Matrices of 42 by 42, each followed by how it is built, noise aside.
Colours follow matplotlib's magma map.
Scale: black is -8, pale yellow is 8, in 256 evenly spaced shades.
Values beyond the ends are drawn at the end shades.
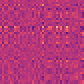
low rank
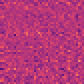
low rank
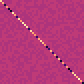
diagonal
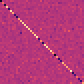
diagonal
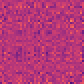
low rank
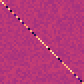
diagonal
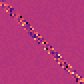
banded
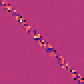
banded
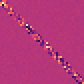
banded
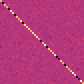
diagonal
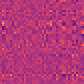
low rank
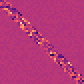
banded
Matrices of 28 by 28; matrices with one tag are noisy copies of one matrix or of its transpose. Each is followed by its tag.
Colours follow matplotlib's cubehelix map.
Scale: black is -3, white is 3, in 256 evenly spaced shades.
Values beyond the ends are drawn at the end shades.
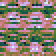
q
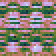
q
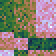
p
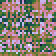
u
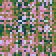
u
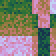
p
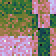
p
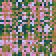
u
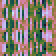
q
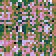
u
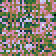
u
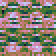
q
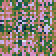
u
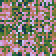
u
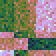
p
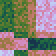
p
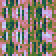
q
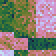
p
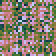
u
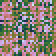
u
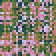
u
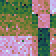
p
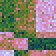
p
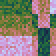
p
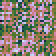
u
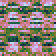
q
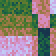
p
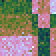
p
